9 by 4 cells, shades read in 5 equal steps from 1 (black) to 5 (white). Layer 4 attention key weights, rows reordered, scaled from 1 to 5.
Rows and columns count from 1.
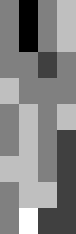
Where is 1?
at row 1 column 2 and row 2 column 2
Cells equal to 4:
10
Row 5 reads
3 4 3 4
